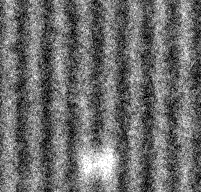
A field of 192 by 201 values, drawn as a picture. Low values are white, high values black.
Slope: none. Dips: one, in the bottom middle. Ninth with the lowest average: bottom middle. Stripes: upright, repeating 8 times. Grain: blotchy.
